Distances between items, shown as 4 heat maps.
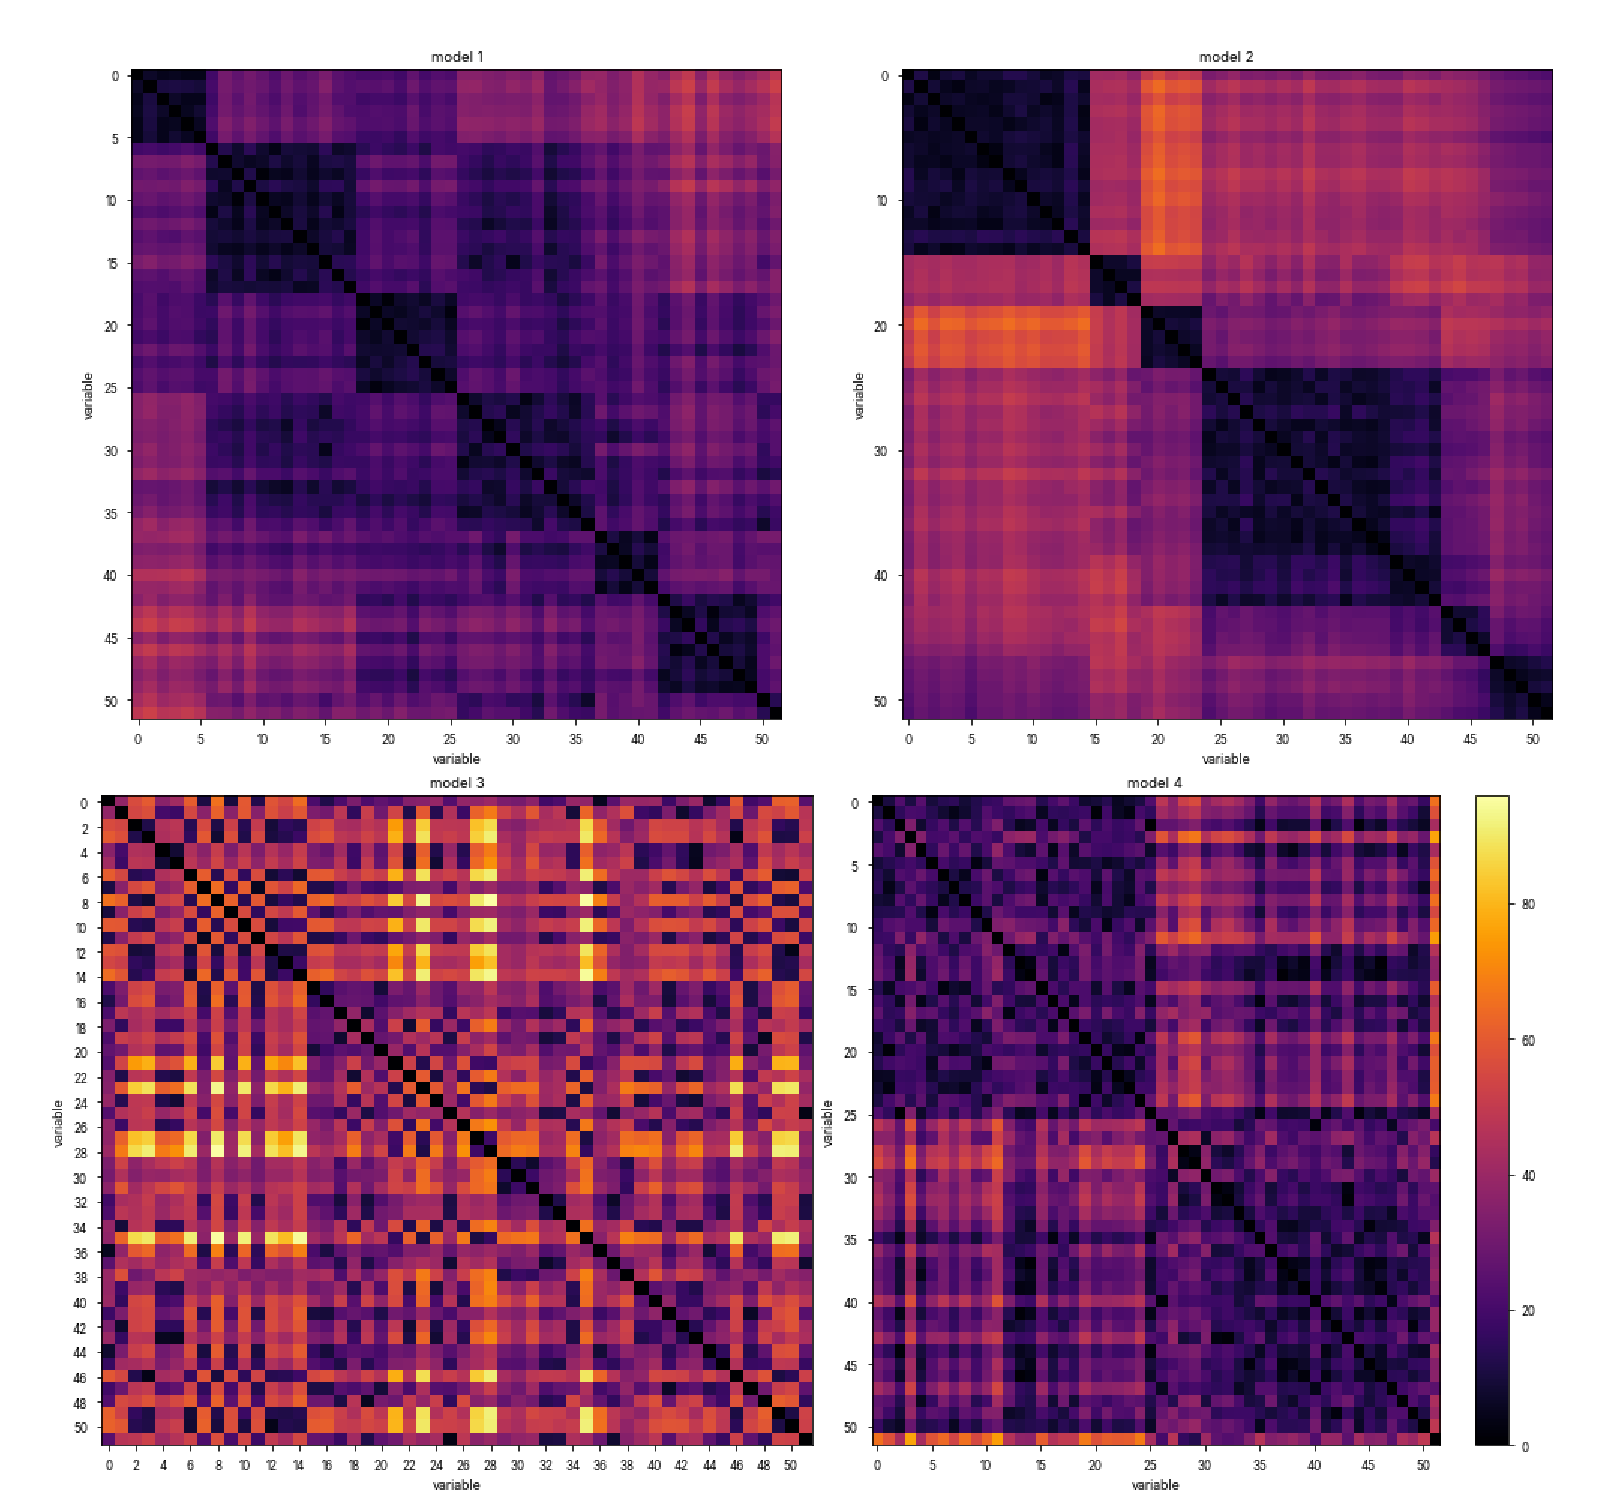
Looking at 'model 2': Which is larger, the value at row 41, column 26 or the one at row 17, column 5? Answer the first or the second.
the second
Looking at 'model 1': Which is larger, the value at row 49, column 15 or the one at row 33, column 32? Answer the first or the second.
the first
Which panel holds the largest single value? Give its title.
model 3
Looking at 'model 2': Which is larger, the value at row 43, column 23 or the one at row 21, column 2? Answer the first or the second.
the second
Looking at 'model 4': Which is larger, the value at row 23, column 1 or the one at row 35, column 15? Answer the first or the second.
the second
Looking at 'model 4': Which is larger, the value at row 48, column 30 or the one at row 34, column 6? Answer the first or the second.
the second
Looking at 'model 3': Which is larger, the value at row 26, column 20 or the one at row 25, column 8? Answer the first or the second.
the second
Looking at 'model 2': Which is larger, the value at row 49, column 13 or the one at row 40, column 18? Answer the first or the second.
the second
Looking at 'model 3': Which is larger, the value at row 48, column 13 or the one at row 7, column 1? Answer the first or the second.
the first
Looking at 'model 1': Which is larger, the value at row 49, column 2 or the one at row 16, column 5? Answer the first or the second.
the first
